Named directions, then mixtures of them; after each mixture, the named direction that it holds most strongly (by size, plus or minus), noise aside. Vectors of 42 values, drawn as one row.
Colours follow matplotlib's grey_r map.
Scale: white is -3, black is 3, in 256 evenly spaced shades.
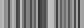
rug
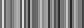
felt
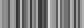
rug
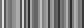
felt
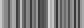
rug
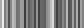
rug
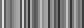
felt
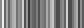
felt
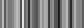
felt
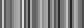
felt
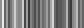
felt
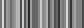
felt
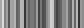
rug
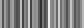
felt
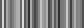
felt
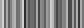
rug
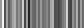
felt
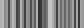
rug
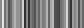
felt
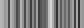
rug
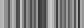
rug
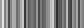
rug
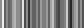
felt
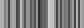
rug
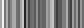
rug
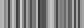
rug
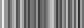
rug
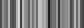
rug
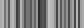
rug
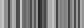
rug
